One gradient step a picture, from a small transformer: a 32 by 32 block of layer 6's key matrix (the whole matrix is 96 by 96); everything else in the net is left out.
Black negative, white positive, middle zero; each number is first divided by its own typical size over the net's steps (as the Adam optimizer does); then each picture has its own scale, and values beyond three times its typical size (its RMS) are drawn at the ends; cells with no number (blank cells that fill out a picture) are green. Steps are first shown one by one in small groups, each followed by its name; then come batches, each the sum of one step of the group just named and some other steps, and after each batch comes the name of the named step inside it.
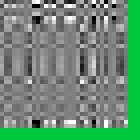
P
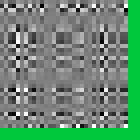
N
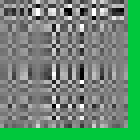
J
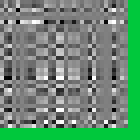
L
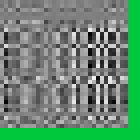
L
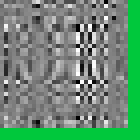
P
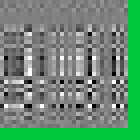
N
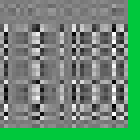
J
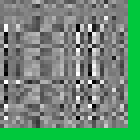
P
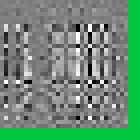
J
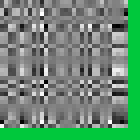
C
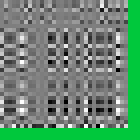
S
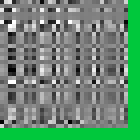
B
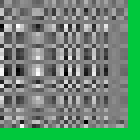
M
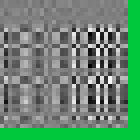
C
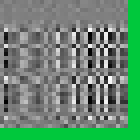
B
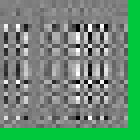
S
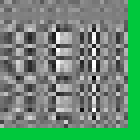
B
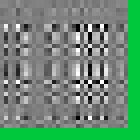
S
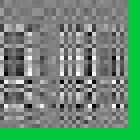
M
